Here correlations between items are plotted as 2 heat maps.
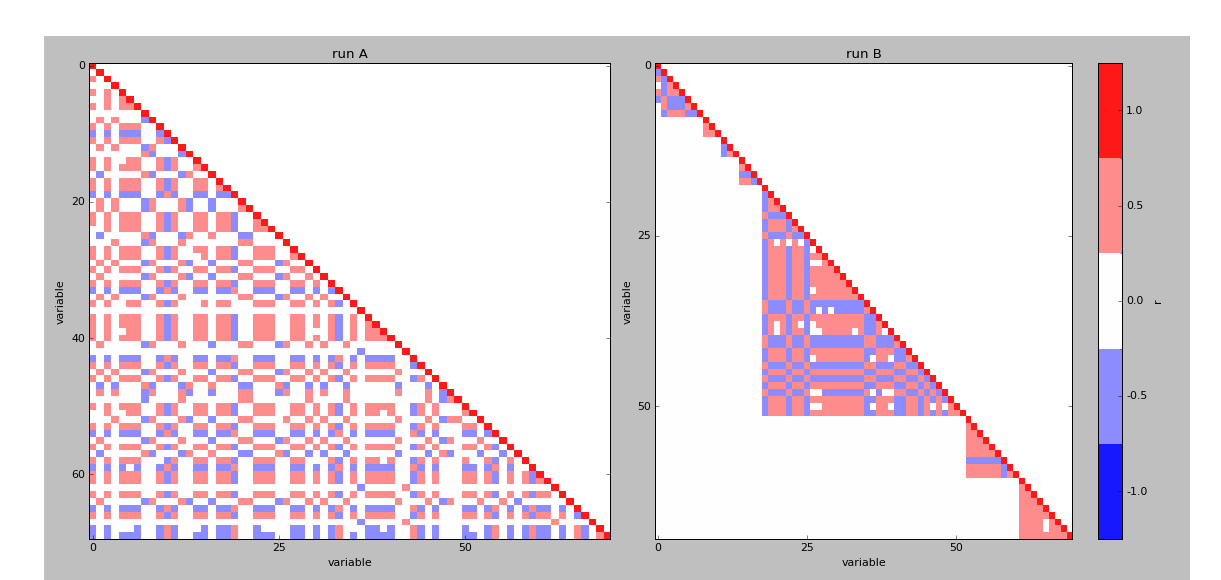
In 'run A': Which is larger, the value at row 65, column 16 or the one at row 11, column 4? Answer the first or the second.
the second
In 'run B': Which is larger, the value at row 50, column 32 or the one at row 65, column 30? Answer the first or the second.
the first
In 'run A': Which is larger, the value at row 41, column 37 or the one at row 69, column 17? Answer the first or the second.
the first
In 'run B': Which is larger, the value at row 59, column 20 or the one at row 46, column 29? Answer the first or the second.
the first
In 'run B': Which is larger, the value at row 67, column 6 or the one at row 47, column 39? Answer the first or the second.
the second
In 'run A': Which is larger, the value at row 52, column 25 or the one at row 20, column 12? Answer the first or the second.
the second
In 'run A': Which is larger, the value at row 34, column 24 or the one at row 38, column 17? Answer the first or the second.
the second
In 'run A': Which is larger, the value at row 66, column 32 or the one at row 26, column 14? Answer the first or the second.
the first
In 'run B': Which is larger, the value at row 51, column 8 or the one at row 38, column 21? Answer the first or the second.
the second
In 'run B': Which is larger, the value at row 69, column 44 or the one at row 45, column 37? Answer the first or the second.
the second
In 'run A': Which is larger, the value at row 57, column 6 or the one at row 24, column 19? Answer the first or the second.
the first
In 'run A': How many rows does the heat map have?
70
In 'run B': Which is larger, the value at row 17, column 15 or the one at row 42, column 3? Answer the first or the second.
the first
